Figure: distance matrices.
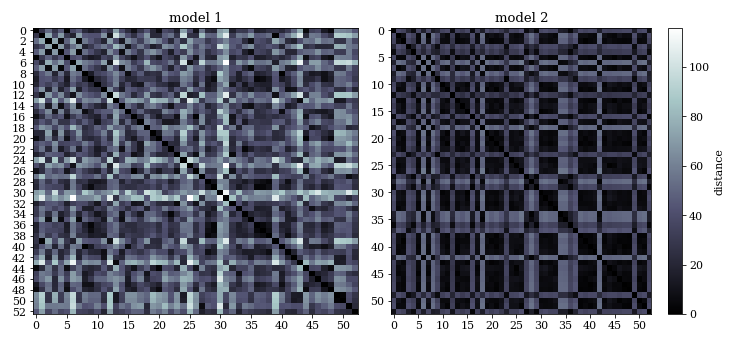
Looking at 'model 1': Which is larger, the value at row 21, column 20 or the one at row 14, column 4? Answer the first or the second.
the first
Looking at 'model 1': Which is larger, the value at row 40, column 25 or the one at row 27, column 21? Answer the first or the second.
the second
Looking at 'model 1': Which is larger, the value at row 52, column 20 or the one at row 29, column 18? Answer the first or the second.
the first
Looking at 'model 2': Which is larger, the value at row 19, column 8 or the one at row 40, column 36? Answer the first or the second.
the first
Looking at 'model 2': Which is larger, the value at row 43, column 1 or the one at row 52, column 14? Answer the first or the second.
the second
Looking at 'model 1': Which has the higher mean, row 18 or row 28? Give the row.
18
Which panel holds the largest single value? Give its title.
model 1
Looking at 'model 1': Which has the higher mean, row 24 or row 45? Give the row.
24
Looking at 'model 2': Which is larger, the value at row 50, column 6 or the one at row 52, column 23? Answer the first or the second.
the first
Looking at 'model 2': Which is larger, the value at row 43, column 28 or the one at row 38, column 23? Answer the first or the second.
the first
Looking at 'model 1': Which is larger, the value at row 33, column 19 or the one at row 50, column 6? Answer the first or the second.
the second
